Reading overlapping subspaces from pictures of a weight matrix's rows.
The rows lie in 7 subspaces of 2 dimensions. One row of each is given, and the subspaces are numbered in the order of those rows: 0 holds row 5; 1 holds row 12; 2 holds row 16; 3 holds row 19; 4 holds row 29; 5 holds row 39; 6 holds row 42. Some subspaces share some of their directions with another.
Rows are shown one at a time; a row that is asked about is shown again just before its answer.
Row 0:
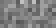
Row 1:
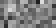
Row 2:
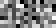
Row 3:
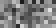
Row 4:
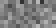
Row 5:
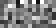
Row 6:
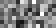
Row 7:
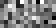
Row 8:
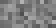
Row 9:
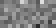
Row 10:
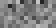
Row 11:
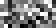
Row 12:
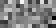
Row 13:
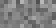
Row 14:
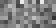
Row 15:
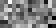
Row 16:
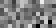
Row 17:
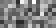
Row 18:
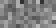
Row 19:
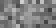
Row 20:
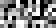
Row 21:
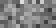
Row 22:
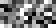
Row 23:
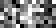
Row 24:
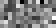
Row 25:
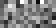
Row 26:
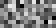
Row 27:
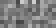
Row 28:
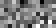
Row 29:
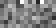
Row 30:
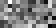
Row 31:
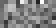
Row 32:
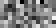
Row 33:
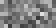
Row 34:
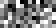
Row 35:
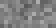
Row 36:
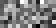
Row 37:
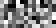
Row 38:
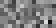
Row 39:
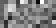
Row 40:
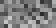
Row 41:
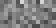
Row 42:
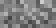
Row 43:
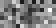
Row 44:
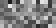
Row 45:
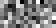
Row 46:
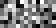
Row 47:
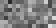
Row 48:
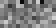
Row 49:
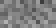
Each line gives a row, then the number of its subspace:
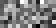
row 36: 2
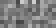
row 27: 0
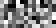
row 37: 3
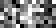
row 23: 3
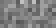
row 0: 0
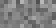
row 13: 3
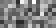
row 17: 0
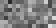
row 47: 1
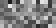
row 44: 1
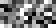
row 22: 4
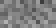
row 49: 6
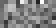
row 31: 5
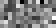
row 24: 1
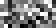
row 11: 6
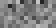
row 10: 1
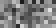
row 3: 3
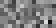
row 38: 2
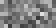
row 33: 6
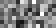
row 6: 0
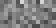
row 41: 6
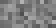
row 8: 4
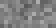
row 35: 4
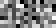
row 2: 5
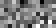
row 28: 2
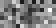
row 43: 3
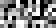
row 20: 0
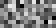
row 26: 2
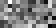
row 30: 1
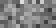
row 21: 3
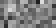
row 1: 5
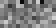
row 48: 4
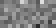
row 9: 2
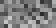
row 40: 6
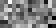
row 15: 1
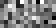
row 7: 2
